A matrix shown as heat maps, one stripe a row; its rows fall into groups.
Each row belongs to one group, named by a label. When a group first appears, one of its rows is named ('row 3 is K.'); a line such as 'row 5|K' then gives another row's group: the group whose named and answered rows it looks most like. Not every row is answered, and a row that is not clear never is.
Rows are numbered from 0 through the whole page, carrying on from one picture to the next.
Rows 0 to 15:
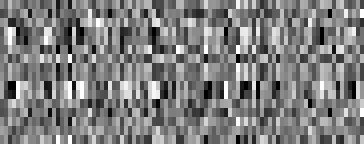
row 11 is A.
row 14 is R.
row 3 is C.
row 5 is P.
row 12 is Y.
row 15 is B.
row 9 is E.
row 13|P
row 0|P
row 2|R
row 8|P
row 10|E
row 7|P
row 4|C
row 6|B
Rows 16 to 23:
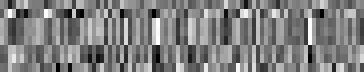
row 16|E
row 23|P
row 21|A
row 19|R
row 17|C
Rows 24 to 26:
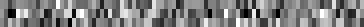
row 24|B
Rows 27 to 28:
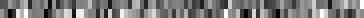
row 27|Y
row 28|E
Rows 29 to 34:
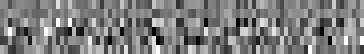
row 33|Y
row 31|B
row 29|B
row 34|R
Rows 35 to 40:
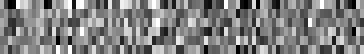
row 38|E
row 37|R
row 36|B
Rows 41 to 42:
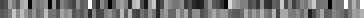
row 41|Y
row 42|A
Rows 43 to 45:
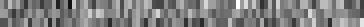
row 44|R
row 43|P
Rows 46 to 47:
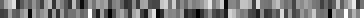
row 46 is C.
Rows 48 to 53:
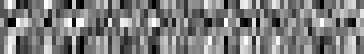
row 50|E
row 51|A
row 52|C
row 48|C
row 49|Y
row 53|C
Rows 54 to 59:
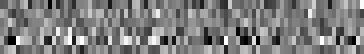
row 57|B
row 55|R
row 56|C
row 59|C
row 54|Y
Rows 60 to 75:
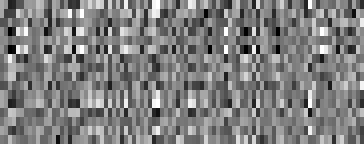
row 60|R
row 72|A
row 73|C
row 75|P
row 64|B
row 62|Y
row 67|A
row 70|R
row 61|E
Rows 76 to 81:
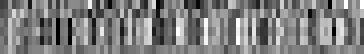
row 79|P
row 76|Y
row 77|A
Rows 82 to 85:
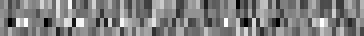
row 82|B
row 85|P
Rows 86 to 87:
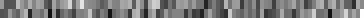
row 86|E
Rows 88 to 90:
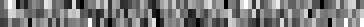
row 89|A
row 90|Y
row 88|C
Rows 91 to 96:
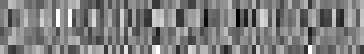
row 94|A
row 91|A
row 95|A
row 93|B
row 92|B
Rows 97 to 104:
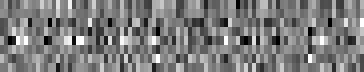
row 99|Y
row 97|B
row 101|E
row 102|A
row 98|B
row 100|A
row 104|P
